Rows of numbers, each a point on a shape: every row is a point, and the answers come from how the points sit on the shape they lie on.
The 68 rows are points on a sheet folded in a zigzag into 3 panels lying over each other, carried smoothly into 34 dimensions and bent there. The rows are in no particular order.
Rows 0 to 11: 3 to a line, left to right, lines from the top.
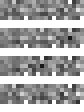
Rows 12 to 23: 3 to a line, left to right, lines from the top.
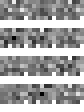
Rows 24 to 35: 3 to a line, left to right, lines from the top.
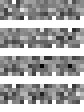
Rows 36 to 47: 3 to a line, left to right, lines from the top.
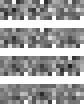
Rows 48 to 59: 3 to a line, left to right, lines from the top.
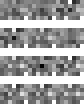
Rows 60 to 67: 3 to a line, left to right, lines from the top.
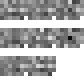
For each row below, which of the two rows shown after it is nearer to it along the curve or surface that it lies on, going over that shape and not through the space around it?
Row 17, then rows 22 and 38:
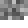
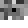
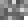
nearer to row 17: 38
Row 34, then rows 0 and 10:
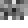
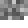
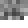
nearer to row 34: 10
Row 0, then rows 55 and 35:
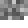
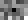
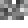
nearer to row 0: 35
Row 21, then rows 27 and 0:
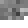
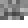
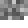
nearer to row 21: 0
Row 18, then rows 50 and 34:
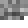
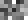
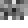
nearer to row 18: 34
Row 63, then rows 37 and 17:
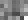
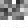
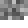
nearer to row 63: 17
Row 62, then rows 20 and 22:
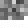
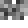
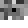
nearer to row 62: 22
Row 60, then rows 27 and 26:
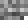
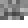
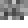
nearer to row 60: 27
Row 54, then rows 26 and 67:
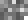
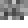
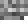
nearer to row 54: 67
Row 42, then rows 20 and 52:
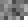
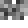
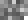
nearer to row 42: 52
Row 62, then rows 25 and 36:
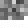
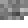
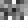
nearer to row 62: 25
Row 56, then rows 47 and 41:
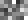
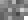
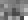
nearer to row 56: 47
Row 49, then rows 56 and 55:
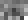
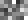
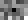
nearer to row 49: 55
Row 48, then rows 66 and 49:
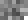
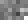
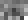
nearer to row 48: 49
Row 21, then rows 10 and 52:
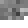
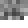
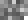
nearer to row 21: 52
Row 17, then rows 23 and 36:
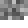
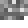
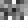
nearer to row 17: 23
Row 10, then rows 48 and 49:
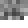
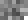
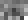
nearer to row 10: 49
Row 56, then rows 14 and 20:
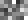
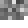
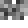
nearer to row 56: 14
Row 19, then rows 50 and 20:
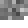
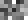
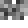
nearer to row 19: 50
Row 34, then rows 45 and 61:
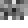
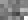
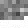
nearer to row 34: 45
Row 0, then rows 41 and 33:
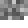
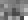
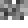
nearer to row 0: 41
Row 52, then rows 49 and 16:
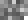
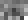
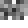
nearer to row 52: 49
